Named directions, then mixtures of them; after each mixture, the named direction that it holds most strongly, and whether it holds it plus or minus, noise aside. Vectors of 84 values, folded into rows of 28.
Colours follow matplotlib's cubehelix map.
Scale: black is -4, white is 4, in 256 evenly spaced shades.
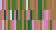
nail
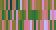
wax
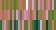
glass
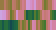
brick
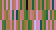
glass, minus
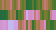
brick, minus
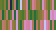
wax, plus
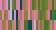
wax, minus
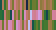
nail, minus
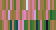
glass, plus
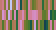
wax, minus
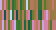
nail, plus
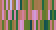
wax, minus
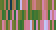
wax, plus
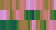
brick, plus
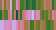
brick, minus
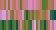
brick, plus
